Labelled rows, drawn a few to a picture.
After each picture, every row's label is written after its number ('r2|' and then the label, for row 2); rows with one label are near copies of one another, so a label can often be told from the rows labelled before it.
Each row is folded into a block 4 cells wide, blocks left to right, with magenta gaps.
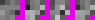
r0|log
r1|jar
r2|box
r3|jar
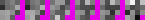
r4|jar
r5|jar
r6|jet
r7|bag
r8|bag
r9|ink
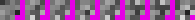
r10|log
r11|jet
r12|jet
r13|box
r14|jet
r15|bag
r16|bag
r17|box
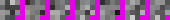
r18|bag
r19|log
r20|jar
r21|box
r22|log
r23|jet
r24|jet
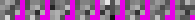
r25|jet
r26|box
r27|jar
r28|box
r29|ink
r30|box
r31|jet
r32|bag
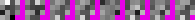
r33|ink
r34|bag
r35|jet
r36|jet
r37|log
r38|box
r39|box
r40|jet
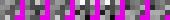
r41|jet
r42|bag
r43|jet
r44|ink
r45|ink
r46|jar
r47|jar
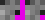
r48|log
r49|log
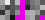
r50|ink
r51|jar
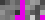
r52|log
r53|jet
